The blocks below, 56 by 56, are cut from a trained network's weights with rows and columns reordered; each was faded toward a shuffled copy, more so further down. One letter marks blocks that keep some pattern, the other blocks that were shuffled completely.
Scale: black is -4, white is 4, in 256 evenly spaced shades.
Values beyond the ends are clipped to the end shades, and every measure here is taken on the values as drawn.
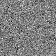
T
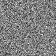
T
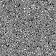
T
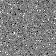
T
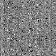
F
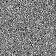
T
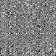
F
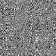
F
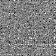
F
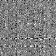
F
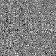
F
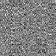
F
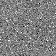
T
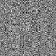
F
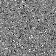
T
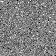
T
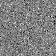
T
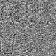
F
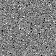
T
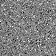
T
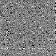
F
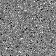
T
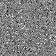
T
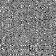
F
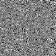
F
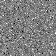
T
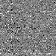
F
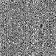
F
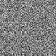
F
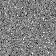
T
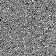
T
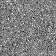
T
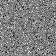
T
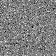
T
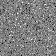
T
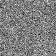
T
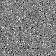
T
